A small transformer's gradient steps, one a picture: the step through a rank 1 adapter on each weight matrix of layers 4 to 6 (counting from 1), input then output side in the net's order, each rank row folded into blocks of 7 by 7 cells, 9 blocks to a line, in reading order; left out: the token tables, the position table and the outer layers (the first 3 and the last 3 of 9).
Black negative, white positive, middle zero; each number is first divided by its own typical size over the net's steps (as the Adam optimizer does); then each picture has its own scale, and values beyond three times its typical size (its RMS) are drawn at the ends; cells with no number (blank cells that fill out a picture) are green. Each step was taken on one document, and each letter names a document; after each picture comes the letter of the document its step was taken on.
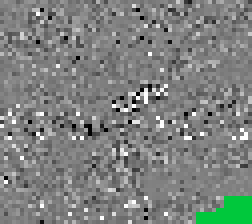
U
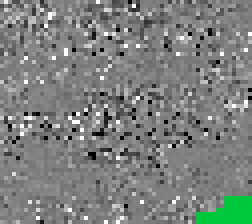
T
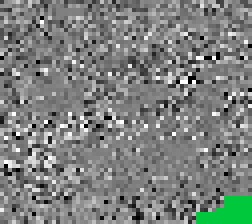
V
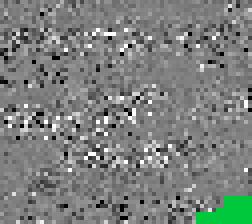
T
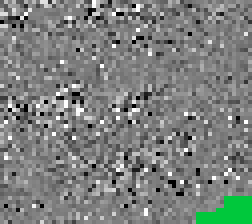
U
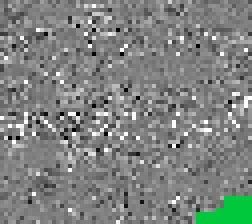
T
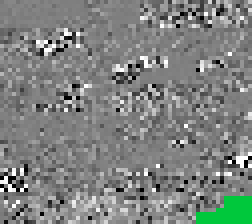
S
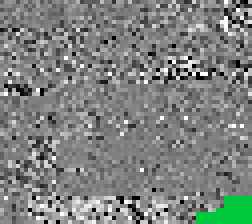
V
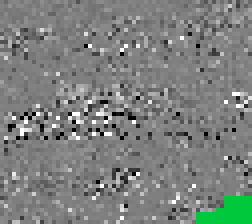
T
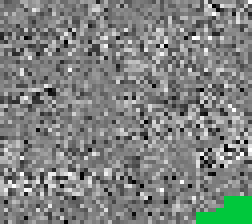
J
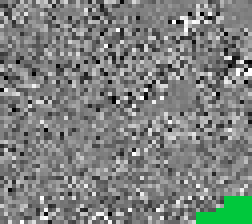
J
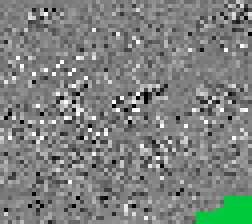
U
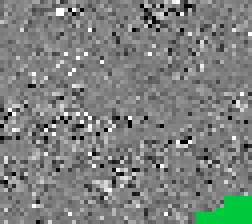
U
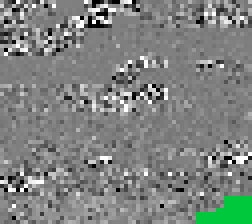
S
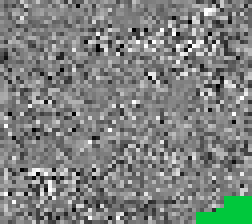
J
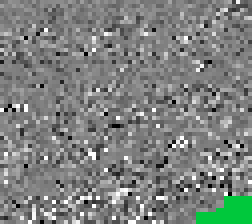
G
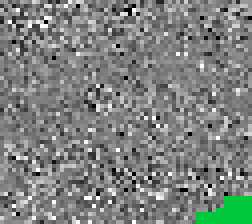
G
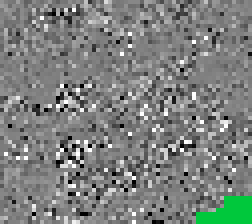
G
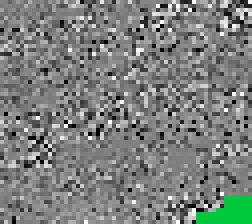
V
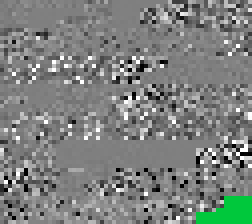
S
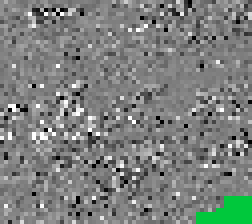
U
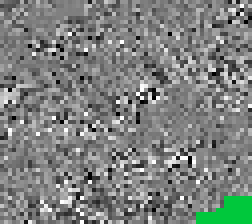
J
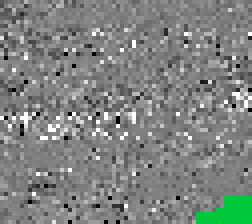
T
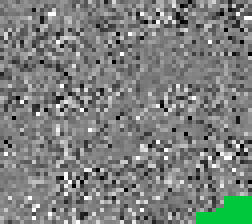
G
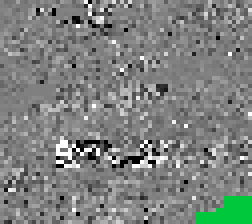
S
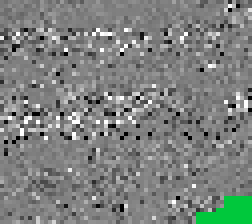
T
